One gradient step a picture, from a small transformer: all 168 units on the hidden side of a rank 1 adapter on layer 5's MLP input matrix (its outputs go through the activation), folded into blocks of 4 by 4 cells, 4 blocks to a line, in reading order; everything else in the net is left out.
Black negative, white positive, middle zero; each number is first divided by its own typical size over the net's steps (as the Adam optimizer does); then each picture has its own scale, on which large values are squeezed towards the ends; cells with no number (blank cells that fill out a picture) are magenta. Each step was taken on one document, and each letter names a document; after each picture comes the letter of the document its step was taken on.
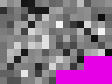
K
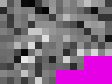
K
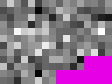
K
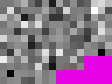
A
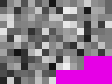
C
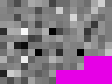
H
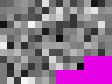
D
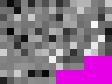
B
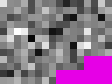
H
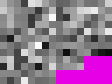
K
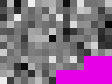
B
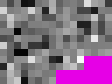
K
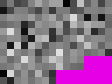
H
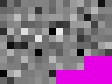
H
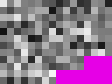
C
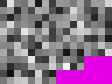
C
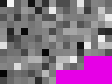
B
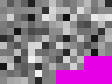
K
